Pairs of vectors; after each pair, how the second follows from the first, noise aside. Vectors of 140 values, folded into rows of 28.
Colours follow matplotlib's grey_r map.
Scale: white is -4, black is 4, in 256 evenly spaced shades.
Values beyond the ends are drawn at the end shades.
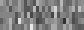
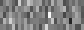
shuffled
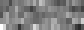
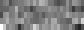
copied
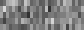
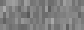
shrunk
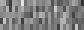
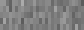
shrunk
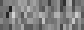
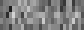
copied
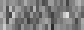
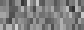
shuffled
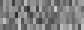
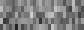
shuffled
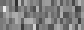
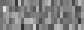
copied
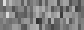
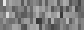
copied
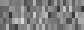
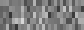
copied
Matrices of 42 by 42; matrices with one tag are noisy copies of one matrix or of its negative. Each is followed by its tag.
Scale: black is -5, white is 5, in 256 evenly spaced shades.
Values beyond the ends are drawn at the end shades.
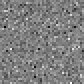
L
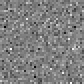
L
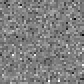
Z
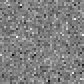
Z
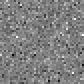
Z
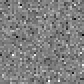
Z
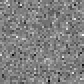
Z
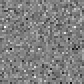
L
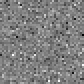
Z
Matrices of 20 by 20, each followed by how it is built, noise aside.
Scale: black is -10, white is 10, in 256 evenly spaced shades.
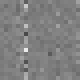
uneven columns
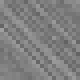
Toeplitz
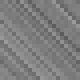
Toeplitz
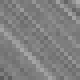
Toeplitz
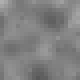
smooth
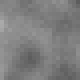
smooth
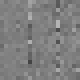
uneven columns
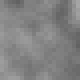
smooth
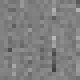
uneven columns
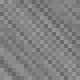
Toeplitz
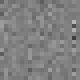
uneven columns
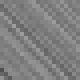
Toeplitz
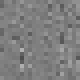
uneven columns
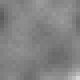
smooth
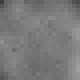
smooth
